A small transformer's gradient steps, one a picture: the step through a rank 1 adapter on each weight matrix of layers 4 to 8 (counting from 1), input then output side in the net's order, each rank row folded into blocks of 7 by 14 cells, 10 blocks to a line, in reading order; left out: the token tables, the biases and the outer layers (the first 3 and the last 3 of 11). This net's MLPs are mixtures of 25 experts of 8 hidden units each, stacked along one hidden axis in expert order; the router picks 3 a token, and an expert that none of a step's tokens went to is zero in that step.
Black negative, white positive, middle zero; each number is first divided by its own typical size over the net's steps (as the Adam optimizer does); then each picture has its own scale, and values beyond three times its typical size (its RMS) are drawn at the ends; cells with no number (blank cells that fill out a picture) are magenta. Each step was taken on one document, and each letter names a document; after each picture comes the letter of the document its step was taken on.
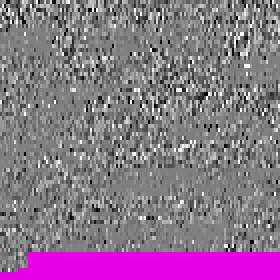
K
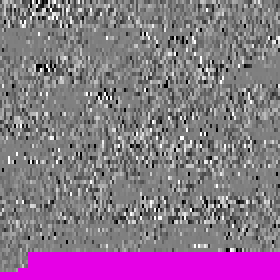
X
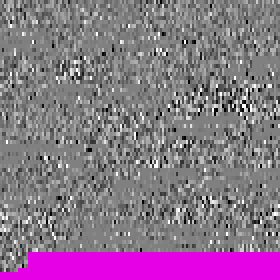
K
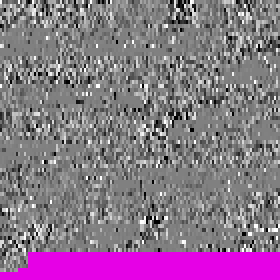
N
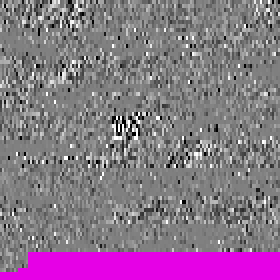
X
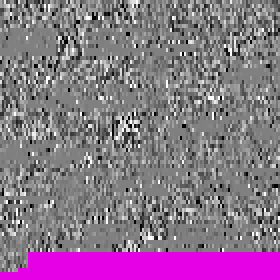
N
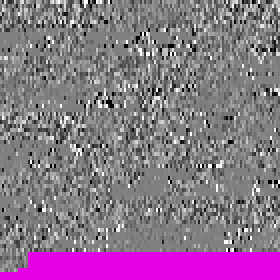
X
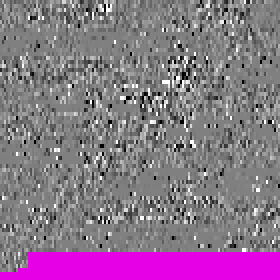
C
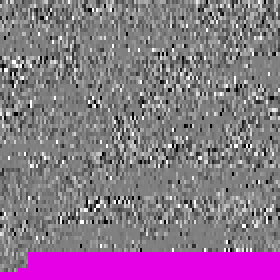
K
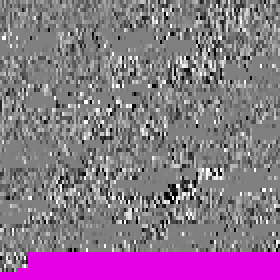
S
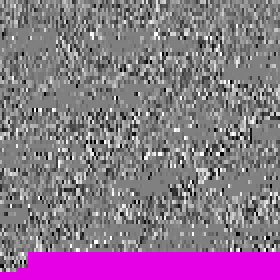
S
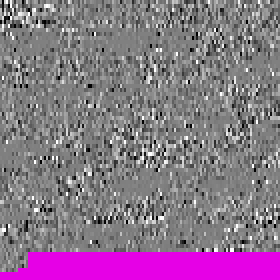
K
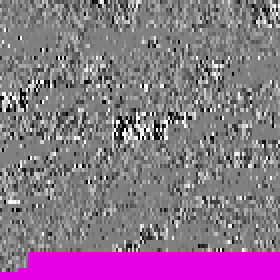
N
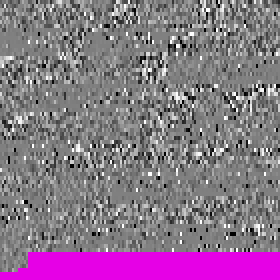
X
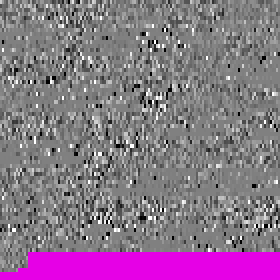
C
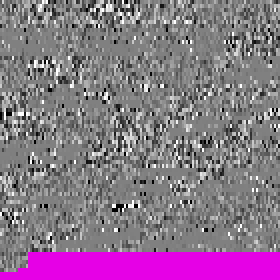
N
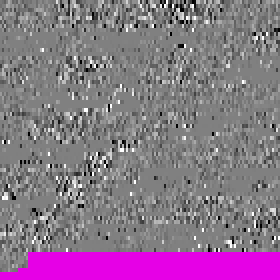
C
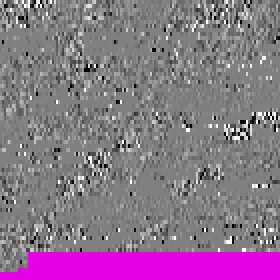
C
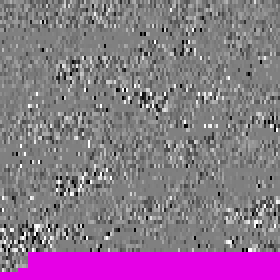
C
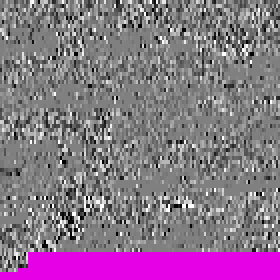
S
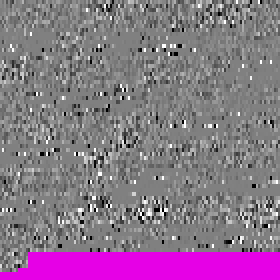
C
